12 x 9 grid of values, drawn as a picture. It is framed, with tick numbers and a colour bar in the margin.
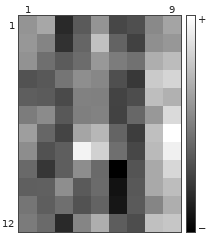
Odd patch: lower, in the bottom middle. Stripes: upright, repeating 2 times. Grain: streaks running down. Ninth with the highest average: middle right. Ninth with the lowest average: bottom middle.
